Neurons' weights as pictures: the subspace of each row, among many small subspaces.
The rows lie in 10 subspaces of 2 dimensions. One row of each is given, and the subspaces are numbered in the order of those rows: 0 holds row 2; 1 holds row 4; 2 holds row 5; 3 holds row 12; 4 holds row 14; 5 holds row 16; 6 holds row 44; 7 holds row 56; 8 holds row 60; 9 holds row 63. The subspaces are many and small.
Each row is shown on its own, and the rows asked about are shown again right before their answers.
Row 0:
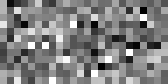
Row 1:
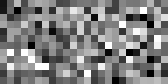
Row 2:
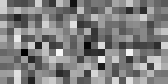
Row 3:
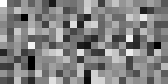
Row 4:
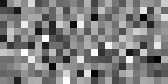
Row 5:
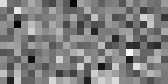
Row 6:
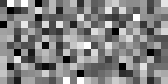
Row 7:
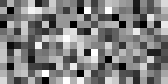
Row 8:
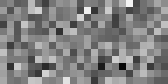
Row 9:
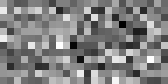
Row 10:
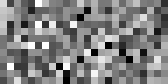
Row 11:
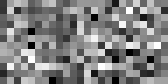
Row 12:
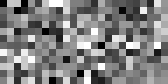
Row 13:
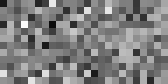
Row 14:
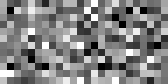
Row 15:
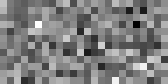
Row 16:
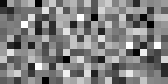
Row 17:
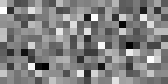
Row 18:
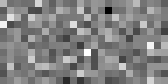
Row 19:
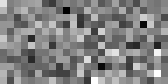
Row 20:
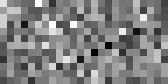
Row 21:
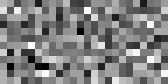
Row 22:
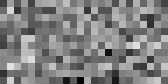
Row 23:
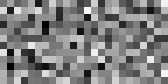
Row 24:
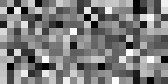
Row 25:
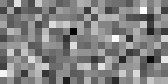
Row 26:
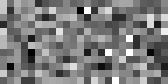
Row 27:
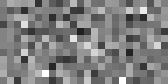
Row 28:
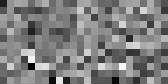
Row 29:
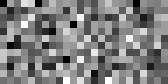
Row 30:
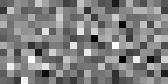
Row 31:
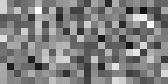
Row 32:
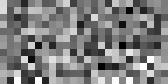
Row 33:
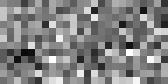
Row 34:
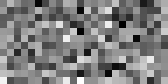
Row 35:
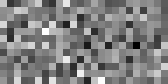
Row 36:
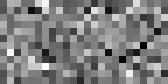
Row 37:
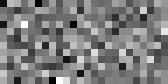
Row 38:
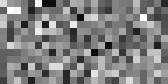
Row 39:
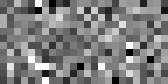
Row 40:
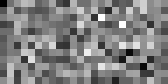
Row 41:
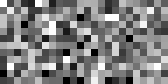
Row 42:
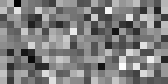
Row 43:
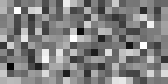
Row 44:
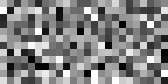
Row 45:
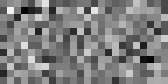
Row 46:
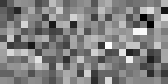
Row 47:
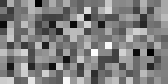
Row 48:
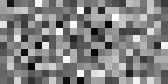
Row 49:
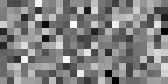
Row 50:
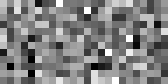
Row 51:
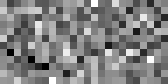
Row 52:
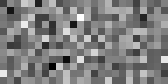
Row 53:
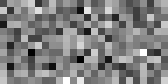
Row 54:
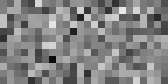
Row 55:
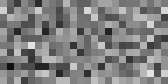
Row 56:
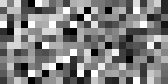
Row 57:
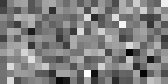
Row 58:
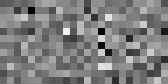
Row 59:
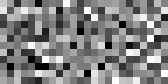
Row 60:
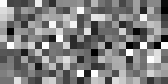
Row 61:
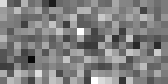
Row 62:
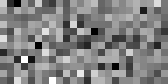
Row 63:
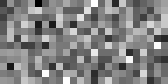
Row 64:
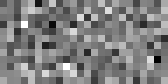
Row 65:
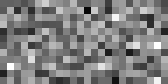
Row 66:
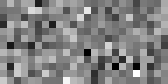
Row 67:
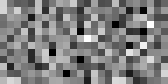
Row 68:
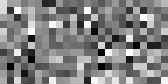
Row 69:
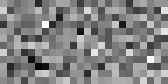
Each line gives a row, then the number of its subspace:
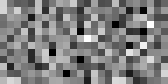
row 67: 5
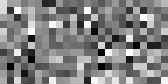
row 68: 2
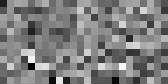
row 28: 4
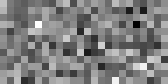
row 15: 0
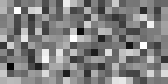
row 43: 5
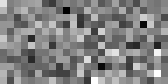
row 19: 2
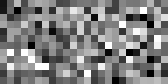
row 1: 1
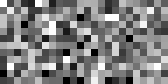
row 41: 5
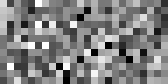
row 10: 9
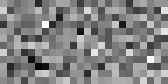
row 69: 6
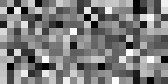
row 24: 7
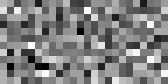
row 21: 6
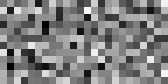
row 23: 6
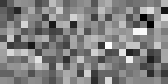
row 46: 1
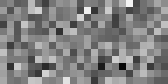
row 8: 9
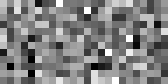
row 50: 3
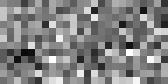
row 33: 8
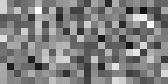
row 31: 5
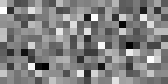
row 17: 8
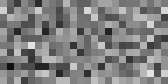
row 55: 6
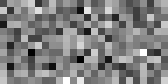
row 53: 8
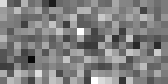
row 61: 3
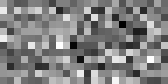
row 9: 8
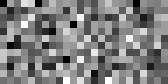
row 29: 5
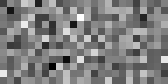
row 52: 5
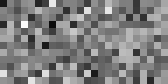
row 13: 7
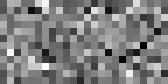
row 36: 9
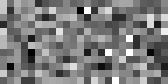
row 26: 3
